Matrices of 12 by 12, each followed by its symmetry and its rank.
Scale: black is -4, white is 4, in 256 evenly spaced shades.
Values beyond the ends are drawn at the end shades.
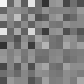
symmetric, rank two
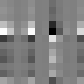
neither, rank one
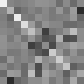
symmetric, full rank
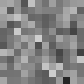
neither, full rank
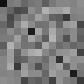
symmetric, full rank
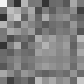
symmetric, rank two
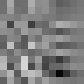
neither, rank two
